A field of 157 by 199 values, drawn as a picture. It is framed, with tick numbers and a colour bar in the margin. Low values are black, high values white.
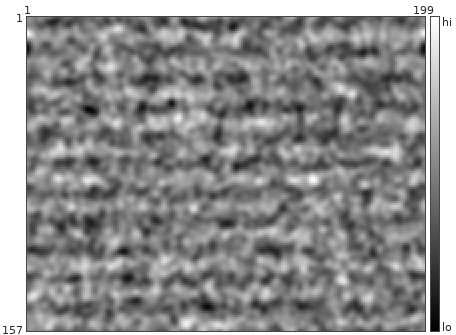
Stripes: horizontal, repeating 11 times. Seam: none. Lone odd cells: none. Average level on the scale: 50%. Histogram: bell-shaped. Slope: none.
